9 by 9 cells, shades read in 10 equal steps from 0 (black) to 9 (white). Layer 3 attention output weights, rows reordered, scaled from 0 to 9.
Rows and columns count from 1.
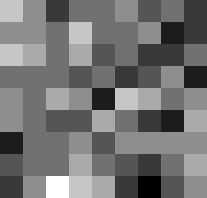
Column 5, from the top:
4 4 3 4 1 6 3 4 6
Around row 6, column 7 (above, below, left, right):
6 5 4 1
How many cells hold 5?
17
